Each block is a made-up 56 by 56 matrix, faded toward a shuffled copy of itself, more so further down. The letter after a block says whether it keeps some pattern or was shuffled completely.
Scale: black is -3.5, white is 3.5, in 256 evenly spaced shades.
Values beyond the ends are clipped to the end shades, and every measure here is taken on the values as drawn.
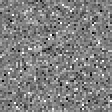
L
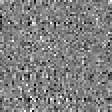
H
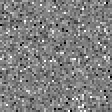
L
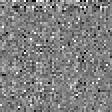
H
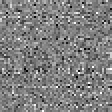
H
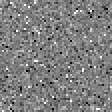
L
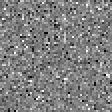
L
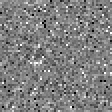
L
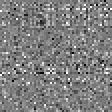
H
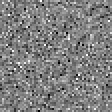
L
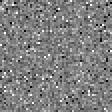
L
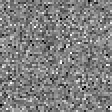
L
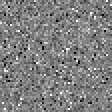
L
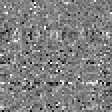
H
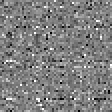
H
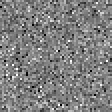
L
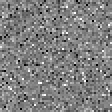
L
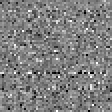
H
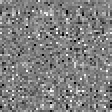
H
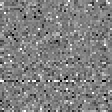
H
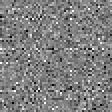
H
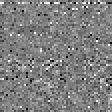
H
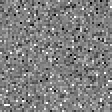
L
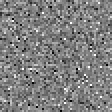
L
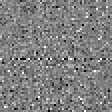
H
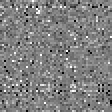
H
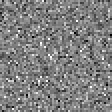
L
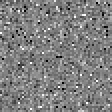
L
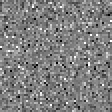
L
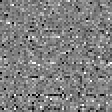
H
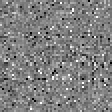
H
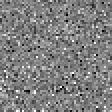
H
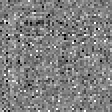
H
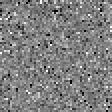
L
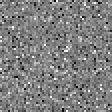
H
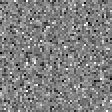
L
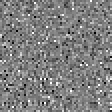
H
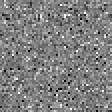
H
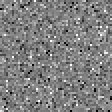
L
